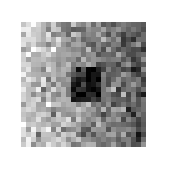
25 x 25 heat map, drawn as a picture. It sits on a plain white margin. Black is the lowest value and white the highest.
The centre is the ninth with the lowest average. No regular stripes run through it. No row or column stands out. Values rise toward the left. An odd patch, lower than its surroundings, sits in the centre.
